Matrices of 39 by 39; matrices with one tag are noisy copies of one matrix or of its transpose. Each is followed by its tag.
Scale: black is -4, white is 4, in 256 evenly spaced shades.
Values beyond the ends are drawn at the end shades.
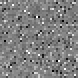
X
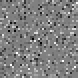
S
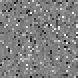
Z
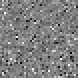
X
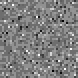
X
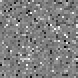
Z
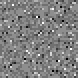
X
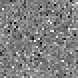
S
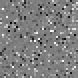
S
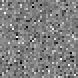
X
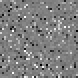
Z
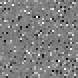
X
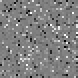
Z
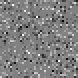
X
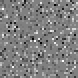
S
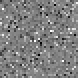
S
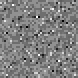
X
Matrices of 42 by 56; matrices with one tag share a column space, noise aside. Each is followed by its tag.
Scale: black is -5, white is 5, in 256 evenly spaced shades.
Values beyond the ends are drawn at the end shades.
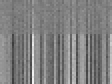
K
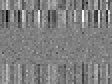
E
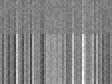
K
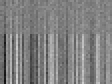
K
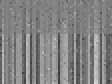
K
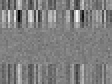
E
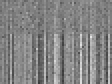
K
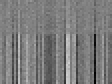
K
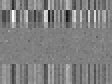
E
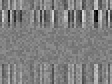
E
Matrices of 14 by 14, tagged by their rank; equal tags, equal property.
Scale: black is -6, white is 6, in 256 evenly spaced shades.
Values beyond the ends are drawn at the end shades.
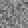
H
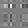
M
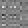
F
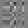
F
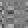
F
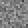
H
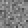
H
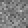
H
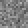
H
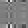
M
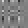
M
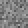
H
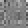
F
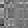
F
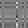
M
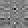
F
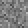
H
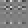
M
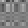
M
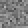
H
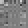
F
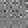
F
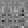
F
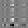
M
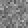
H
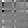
M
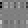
M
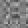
F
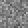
H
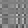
M
